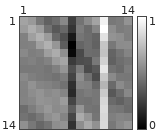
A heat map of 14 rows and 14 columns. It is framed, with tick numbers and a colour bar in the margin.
Histogram: heavy tails on both sides. Odd lines: columns 7 and 11. Slope: none. Ninth with the lowest average: top middle. Calmest part: middle left.
